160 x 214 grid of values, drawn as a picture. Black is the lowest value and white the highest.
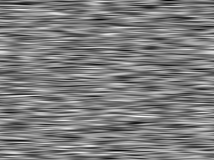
The grain runs across in streaks. On average the colour sits 50% of the way up the scale. The values follow a bell shape. No overall slope runs across the table. The halves do not mirror each other.
